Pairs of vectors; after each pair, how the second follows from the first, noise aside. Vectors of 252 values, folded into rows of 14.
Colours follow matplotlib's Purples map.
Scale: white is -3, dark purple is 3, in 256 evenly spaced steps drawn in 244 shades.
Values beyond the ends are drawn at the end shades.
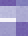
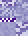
sign-scrambled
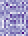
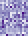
sign-scrambled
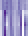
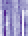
copied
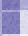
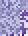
sign-scrambled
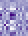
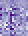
sign-scrambled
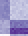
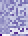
sign-scrambled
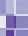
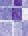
reversed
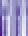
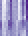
reversed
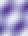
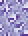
sign-scrambled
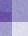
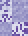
sign-scrambled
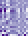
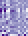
copied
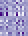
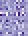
sign-scrambled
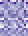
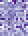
sign-scrambled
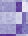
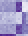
copied
